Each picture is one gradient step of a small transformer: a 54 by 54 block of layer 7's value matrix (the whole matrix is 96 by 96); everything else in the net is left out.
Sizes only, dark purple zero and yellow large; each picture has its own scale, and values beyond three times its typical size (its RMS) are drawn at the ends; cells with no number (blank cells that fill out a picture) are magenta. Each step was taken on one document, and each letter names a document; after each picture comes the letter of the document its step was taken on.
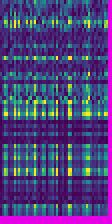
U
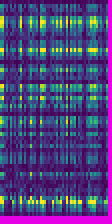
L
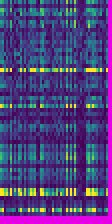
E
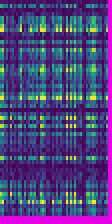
L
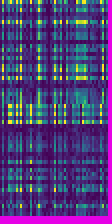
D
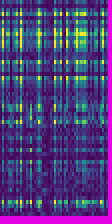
D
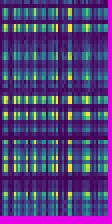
U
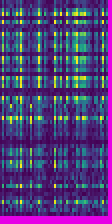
D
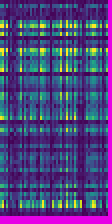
E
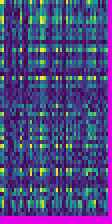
L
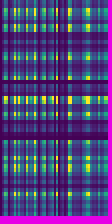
U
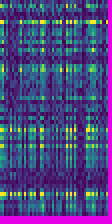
E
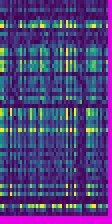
E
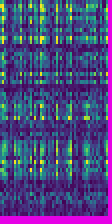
L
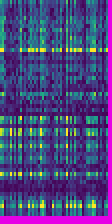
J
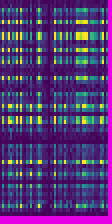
D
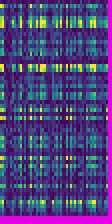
L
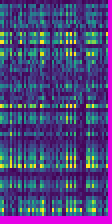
E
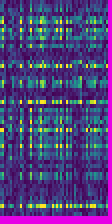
J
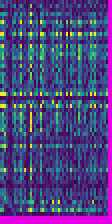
J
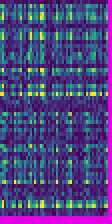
L
